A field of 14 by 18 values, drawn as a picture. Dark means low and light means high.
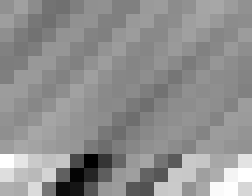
Ninth with the highest average: bottom right. Grain: diagonal, up to the right. Mirror symmetry: none. Seam: horizontal, 80% of the way down, the top part calmer. Histogram: heavy tails on both sides.
